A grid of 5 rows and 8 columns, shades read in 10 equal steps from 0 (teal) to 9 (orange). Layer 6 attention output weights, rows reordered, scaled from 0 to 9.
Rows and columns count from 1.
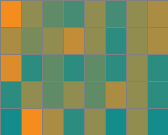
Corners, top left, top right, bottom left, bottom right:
9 6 0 0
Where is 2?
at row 1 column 4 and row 1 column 6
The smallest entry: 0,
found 3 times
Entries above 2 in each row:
6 7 4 6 4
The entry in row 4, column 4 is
5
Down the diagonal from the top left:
9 4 3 5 5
